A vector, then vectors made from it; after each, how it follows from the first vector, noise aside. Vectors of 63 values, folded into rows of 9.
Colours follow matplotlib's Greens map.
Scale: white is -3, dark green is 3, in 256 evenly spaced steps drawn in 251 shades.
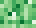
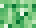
reversed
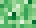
negated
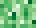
negated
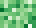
wrapped around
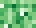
reversed
